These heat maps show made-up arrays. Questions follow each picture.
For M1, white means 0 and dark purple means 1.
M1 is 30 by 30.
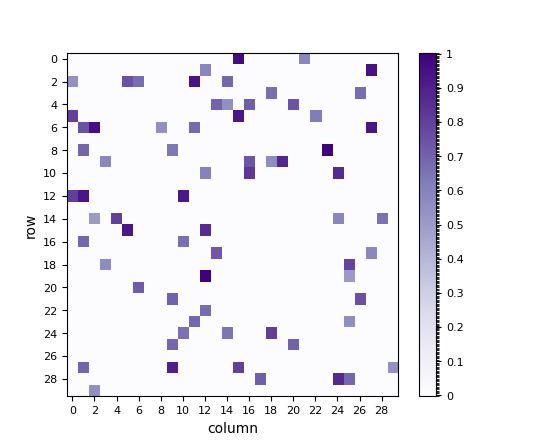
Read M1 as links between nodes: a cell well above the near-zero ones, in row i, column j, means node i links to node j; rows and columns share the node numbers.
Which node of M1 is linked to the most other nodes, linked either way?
node 9
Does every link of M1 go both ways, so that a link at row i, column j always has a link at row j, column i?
no
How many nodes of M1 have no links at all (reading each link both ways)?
1
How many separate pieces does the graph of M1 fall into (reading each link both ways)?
2
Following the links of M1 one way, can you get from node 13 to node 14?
no
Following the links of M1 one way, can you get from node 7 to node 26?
no
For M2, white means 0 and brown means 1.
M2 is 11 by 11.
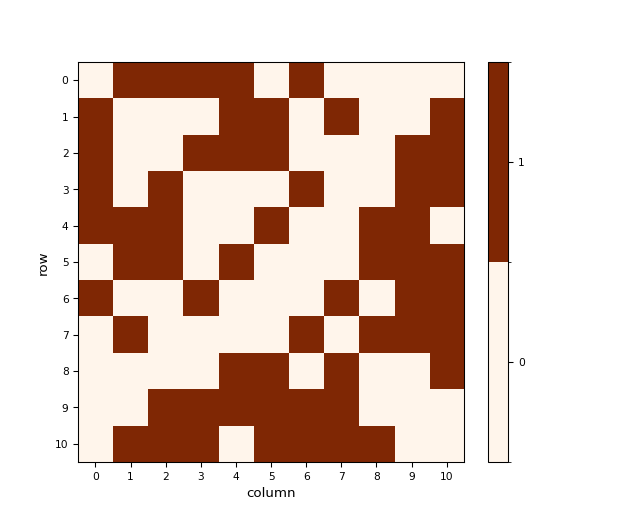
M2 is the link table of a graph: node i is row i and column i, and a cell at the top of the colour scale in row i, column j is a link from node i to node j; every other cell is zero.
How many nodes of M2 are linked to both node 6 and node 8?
2
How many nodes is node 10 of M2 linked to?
7
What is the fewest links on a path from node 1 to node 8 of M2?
2
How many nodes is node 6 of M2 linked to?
5
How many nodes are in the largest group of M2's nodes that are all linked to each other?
4
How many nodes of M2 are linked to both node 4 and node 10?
4
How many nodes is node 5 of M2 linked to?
6
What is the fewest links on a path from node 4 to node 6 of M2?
2
